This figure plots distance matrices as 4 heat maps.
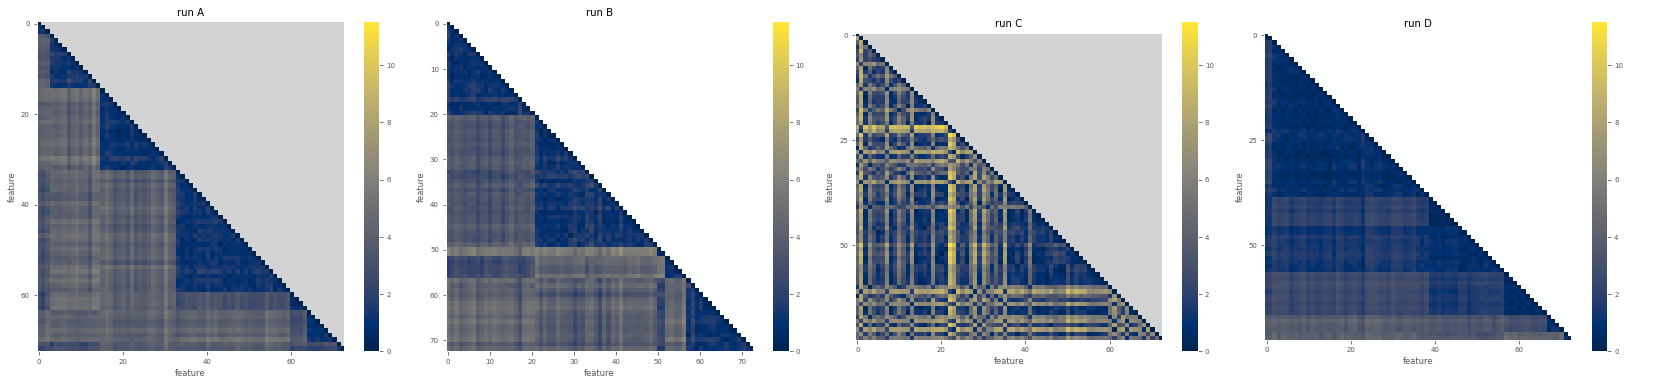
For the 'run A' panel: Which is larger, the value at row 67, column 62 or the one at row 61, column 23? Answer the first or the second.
the second
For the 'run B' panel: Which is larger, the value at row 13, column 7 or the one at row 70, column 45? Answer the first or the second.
the second
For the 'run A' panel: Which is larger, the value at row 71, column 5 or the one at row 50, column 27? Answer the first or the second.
the second
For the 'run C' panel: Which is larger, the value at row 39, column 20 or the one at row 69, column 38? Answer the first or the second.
the second
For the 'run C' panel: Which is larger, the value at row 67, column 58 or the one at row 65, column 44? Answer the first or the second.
the first
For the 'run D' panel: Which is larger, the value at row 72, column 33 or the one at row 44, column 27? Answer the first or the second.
the first
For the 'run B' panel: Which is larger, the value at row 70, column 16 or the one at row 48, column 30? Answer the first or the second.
the first
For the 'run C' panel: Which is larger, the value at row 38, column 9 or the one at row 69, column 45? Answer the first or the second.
the first
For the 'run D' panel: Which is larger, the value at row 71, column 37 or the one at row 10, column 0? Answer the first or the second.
the first
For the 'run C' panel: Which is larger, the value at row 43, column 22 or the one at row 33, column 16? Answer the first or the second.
the first
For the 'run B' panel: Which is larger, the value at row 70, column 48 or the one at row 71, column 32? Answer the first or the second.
the first
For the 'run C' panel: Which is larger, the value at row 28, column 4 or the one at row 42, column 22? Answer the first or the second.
the second
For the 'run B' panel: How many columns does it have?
73
